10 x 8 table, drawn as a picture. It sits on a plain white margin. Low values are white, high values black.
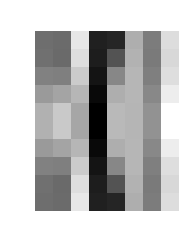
The middle left is the calmest part. Streaks run downward. It is mirror symmetric from top to bottom. The ninth with the lowest average is the middle right.
